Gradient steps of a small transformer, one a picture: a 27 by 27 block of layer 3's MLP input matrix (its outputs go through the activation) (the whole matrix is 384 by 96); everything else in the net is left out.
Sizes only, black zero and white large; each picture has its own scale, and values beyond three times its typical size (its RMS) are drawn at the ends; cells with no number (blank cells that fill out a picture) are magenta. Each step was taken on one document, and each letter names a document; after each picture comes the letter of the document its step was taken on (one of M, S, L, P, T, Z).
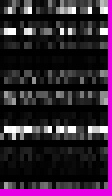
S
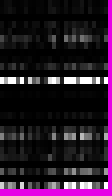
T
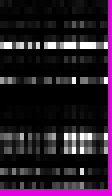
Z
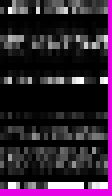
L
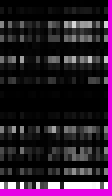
T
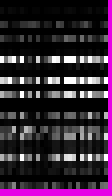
T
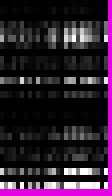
T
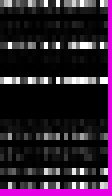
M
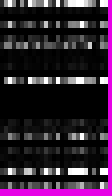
M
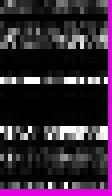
L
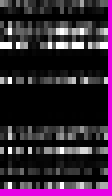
L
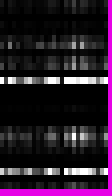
Z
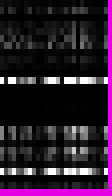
Z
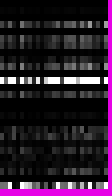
T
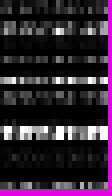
S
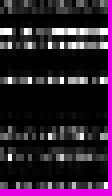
L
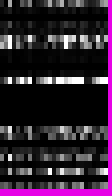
L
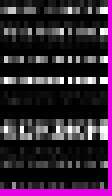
S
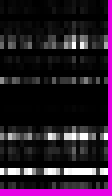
Z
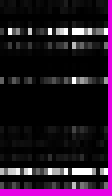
Z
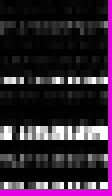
S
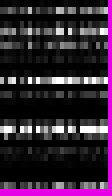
S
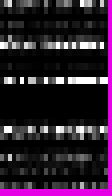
M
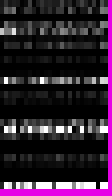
S
